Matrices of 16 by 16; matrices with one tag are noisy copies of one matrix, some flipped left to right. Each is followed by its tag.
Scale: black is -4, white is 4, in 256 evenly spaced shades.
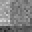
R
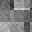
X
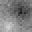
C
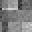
X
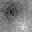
C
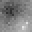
C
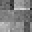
X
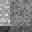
R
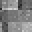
X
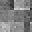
X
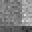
R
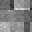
X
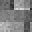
X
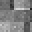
X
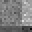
R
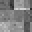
X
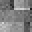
X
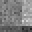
R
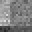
R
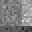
R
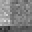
R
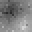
C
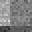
R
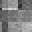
X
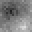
C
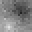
C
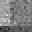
R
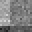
R
